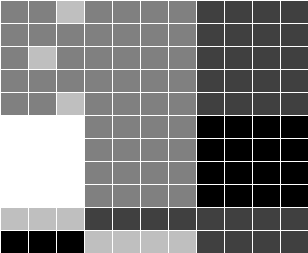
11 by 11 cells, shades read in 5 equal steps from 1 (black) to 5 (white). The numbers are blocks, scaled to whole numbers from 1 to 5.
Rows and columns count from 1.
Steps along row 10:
same same down same same same same same same same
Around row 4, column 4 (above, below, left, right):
3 3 3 3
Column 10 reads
2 2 2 2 2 1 1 1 1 2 2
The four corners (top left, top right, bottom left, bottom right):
3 2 1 2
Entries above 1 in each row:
11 11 11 11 11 7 7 7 7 11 8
